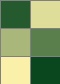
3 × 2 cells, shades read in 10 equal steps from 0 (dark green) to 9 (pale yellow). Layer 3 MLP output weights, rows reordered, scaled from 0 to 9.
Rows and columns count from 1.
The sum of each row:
9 9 9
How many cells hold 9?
1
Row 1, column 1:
1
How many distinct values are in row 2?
2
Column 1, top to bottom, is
1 6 9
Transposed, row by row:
1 6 9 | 8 3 0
